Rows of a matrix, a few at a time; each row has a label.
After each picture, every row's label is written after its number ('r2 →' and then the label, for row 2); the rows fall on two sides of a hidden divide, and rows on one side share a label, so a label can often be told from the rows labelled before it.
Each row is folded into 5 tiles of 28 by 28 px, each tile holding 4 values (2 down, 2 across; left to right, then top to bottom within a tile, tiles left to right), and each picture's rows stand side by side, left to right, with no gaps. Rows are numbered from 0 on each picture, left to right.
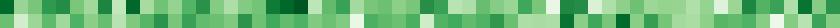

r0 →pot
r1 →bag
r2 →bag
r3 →bag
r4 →bag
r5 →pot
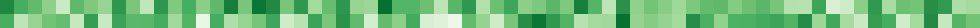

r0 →bag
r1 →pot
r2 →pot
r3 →pot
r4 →bag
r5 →bag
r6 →pot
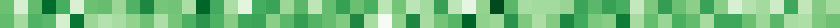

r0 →pot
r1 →bag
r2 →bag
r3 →bag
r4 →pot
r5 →bag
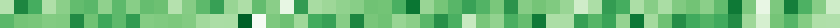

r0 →bag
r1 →bag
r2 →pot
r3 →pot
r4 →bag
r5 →pot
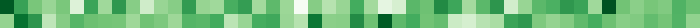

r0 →bag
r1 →pot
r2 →bag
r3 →bag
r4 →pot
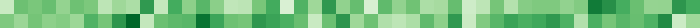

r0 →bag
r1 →bag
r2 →pot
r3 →bag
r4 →pot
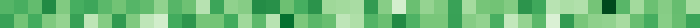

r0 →pot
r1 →pot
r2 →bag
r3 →pot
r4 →pot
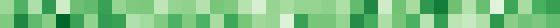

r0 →pot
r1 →bag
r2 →bag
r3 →bag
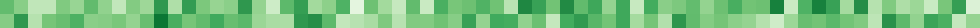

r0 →bag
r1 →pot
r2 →bag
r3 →pot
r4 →bag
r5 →pot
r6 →bag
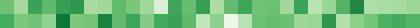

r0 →bag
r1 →pot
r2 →bag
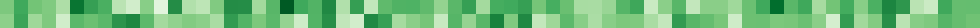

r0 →bag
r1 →pot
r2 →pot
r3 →pot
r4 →bag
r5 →pot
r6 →pot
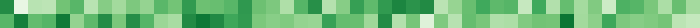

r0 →bag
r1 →pot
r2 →pot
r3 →bag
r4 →bag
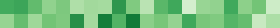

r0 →bag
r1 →bag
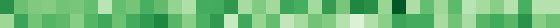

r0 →bag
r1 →bag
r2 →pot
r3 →bag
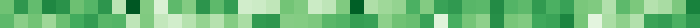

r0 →pot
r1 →bag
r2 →bag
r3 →pot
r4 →bag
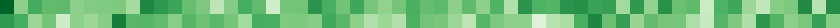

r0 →bag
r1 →bag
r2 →pot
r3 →pot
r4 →pot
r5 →pot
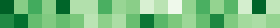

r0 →bag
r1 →bag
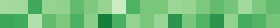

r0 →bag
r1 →bag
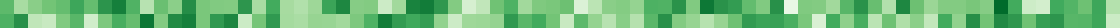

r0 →pot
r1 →pot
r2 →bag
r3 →bag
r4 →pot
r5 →bag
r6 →bag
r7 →bag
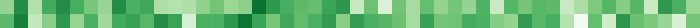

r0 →bag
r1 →bag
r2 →bag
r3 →bag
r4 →pot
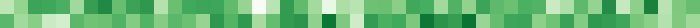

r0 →pot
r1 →bag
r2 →bag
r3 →bag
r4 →pot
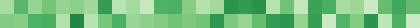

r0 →pot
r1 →pot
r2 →pot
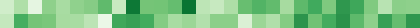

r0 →pot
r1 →pot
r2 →bag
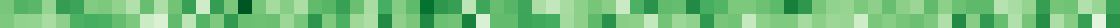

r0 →bag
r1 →pot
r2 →pot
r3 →bag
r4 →pot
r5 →pot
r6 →pot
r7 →bag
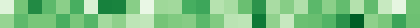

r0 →pot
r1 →pot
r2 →bag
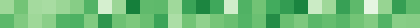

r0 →bag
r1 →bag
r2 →bag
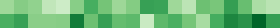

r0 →bag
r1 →bag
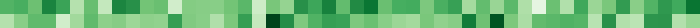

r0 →pot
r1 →bag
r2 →pot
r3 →bag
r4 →pot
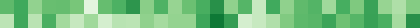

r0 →pot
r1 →pot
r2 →bag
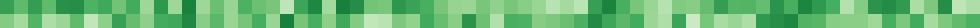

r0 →pot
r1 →pot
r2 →pot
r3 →bag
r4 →pot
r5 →pot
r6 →pot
